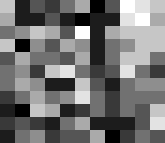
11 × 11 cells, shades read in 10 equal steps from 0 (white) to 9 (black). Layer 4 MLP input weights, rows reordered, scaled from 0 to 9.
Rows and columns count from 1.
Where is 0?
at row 1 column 9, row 2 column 10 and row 3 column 6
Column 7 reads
9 8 8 8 8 7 6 5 5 8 3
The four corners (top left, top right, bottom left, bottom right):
2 2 8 6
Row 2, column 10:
0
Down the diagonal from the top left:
2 8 2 6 6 5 6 7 5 6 6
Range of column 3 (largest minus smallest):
6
